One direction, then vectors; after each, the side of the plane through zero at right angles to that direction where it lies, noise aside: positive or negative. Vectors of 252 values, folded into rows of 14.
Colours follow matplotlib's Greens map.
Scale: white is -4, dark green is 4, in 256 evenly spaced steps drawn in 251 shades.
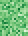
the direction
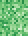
positive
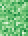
negative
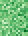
negative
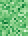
positive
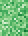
negative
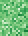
negative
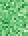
positive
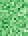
positive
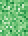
negative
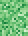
positive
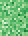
negative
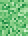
positive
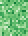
negative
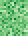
positive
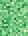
positive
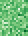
negative
